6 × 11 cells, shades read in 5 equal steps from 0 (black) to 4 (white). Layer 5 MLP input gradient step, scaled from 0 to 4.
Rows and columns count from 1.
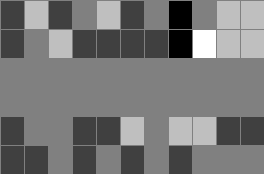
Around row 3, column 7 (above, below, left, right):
1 2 2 2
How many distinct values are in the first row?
4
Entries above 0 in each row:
10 10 11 11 11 11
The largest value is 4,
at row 2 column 9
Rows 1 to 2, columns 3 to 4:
1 2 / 3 1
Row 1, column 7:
2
